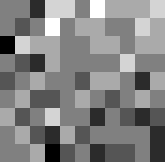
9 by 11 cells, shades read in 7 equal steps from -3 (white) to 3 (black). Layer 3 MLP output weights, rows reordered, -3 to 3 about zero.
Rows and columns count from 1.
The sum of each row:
-10 -7 -5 0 0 0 4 4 9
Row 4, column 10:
0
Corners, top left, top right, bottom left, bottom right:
0 -2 0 2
